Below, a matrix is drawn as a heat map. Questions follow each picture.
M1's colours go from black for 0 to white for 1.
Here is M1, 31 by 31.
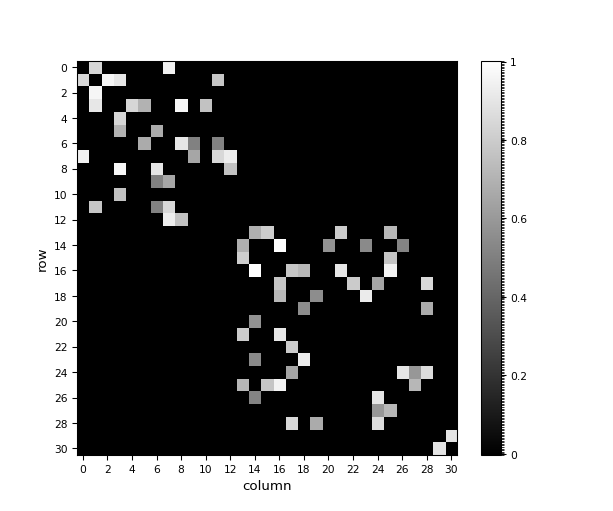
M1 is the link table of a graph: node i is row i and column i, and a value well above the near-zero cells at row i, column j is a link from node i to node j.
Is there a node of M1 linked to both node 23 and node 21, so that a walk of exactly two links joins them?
no
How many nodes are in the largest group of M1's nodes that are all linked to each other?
3
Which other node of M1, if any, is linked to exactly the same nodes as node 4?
node 10
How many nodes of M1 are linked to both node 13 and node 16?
3
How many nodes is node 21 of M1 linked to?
2
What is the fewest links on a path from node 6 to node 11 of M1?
1
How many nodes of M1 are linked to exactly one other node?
7
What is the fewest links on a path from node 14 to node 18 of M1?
2
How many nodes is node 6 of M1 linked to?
4
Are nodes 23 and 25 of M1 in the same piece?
yes
